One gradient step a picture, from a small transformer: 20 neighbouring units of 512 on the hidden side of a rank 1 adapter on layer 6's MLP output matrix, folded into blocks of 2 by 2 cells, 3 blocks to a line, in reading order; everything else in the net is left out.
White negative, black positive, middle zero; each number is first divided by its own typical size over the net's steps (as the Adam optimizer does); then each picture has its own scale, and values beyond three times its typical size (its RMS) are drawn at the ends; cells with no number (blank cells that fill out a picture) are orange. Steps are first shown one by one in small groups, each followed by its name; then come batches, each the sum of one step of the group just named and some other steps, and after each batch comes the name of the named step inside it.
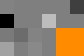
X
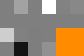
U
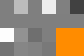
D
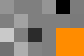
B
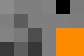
B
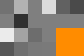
D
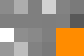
D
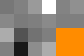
U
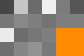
D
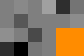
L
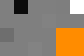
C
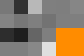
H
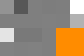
C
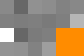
H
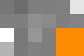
C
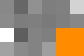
H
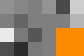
L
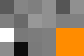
L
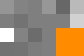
L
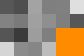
H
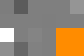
C
